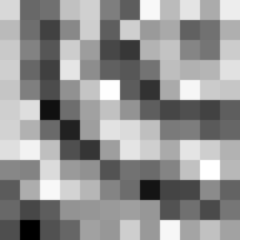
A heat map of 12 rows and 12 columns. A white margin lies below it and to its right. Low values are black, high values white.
Ninth with the lowest average: bottom left. Rings: centred on the top right. Average level on the scale: 60%. Mirror symmetry: none.
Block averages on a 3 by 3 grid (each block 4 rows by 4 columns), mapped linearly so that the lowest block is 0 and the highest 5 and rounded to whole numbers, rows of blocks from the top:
215
242
012
